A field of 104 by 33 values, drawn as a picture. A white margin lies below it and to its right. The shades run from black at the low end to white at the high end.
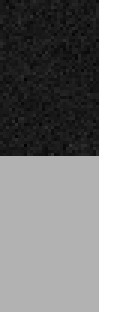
It is made of 2 by 1 panels. Panel 1,1: very low, fine-grained, faint in contrast. Panel 2,1: high, flat.
